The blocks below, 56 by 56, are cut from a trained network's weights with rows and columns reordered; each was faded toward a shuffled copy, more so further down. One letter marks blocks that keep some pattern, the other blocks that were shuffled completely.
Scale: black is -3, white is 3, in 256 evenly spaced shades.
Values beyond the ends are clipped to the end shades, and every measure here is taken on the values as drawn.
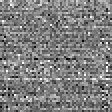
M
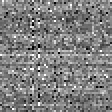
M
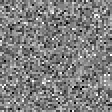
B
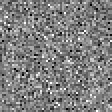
B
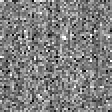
M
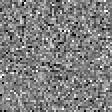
B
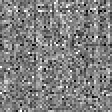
M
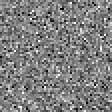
B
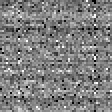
M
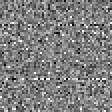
M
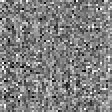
M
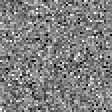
B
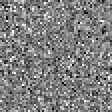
B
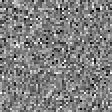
M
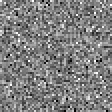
B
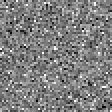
B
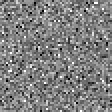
B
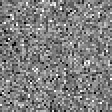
B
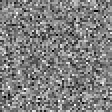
B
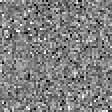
B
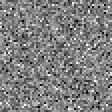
B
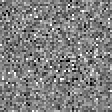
M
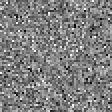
B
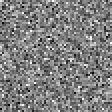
B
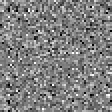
M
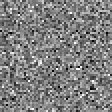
M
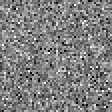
B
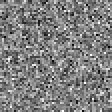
B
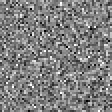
B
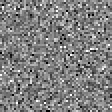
B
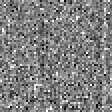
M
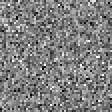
B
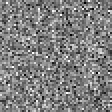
B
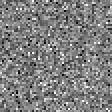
B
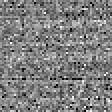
M
